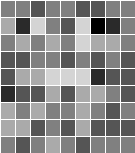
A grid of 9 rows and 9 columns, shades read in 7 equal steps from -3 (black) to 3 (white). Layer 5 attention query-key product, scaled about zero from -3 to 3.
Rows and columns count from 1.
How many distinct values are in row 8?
3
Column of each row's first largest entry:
1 3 6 3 4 4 1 1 4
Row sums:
-3 -3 6 -5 3 -3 2 -2 -1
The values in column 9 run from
-1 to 0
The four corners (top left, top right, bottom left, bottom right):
0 0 0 0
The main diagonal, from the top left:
0 -2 0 0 2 1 0 -1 0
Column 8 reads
0 -2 1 0 -1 0 -1 -1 0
